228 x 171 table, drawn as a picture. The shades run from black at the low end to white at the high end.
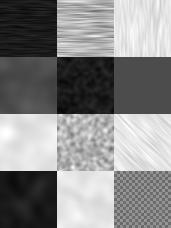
The table splits into 4 rows of 3 panels. Panel 1,1: very low, streaked across, faint in contrast. Panel 1,2: high, streaked across. Panel 1,3: very high, streaked downward, faint in contrast. Panel 2,1: low, smooth, faint in contrast. Panel 2,2: very low, blotchy, faint in contrast. Panel 2,3: low, flat. Panel 3,1: very high, smooth, faint in contrast. Panel 3,2: high, blotchy. Panel 3,3: very high, slanting down to the right, faint in contrast. Panel 4,1: very low, smooth, faint in contrast. Panel 4,2: very high, smooth, faint in contrast. Panel 4,3: middling, checkered.
